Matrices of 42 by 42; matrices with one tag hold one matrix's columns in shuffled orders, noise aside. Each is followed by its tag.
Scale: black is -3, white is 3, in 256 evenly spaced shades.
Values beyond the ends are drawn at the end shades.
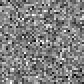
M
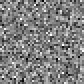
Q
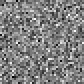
M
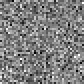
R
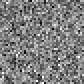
R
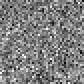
R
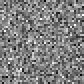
M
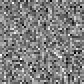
R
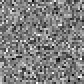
Q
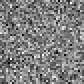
R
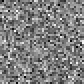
M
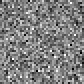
R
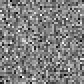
M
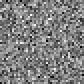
M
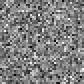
M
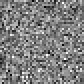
R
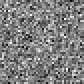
M
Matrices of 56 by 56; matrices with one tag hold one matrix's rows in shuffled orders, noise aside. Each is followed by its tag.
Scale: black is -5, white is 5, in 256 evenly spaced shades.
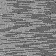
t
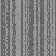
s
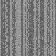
s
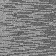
t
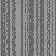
s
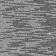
t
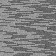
t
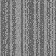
s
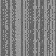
s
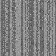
s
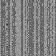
s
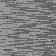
t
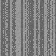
s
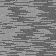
t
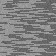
t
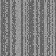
s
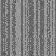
s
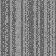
s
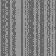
s
